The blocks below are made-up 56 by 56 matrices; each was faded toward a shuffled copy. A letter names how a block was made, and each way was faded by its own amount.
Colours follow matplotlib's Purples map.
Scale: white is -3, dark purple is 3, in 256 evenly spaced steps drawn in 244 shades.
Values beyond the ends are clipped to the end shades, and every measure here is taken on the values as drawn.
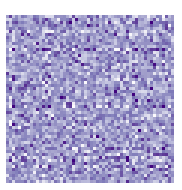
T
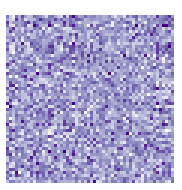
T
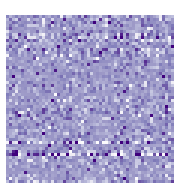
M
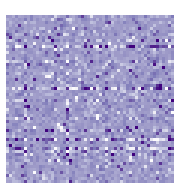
M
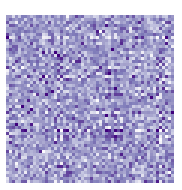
T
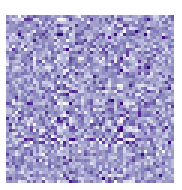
T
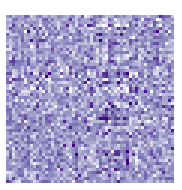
T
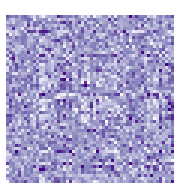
T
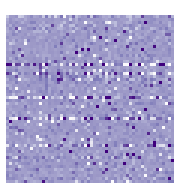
M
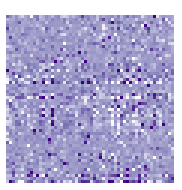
M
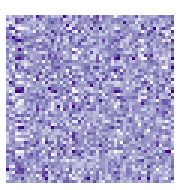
T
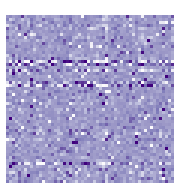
M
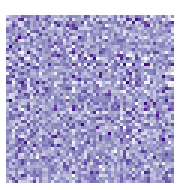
T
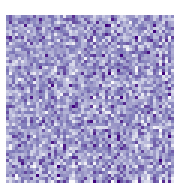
T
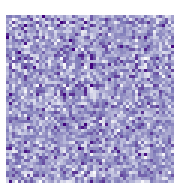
T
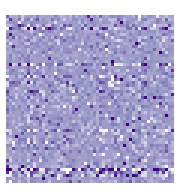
M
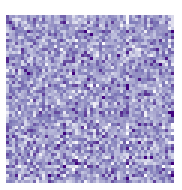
T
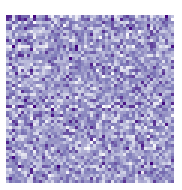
T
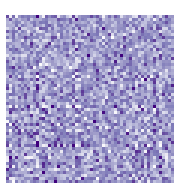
T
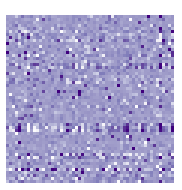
M
